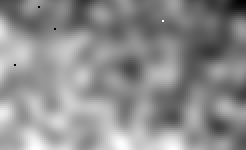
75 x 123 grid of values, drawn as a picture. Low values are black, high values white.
Slope: up to the bottom left. Lone odd cells: 4, 1 higher and 3 lower than their neighbours. Grain: smooth. Ninth with the highest average: bottom left. Mirror symmetry: none.
